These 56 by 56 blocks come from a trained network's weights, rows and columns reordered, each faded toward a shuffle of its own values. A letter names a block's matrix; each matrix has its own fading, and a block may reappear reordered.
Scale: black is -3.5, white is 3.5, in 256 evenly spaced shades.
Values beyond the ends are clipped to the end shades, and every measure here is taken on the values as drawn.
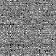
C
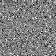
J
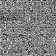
C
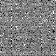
C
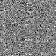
J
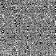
C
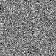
J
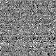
C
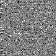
J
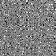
J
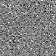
J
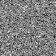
J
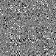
J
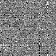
C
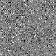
J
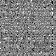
C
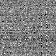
C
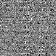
C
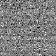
C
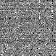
C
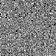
J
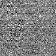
C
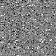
J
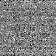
C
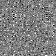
J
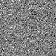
J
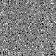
J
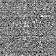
C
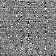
C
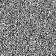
J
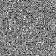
J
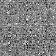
C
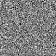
J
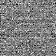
C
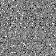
J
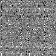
C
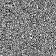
J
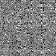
C
